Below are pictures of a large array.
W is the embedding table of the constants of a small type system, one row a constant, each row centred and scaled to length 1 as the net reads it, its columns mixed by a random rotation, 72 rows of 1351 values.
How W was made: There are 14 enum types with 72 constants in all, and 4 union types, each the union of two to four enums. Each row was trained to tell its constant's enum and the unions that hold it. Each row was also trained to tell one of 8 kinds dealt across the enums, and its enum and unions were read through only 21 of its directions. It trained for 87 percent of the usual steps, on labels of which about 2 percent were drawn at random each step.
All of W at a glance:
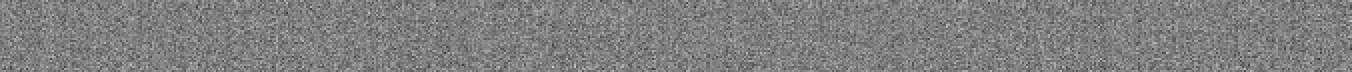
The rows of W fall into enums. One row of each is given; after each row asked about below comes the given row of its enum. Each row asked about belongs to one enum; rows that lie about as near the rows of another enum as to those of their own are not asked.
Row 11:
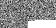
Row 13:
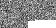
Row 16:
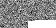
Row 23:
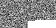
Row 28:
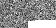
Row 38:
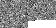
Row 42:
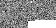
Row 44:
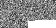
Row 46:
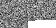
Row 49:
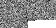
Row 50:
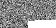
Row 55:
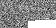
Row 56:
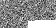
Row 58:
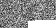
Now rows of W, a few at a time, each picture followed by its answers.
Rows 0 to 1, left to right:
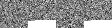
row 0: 55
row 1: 28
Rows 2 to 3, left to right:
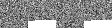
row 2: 46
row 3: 50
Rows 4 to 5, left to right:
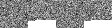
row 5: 56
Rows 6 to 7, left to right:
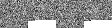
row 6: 46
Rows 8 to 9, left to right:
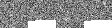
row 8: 38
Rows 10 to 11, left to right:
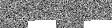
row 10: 38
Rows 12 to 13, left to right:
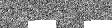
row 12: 58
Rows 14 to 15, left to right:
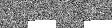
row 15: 49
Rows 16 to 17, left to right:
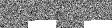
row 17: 46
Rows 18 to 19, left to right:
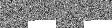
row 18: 50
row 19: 44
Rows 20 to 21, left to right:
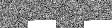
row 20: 50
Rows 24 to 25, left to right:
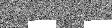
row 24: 46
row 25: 56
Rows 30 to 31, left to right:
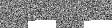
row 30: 46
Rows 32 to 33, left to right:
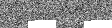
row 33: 38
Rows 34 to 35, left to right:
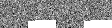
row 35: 56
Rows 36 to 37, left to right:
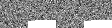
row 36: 55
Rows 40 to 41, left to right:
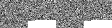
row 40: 55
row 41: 23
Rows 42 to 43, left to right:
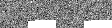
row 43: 58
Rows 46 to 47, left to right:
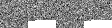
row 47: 55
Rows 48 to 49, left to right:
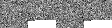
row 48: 49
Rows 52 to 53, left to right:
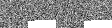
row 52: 16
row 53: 28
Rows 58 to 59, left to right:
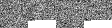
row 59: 58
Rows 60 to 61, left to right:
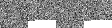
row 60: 13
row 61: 56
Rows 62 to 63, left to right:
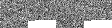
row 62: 50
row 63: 55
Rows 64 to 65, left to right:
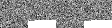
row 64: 50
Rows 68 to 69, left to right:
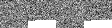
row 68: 58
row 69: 58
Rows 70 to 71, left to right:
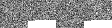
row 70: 56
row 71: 28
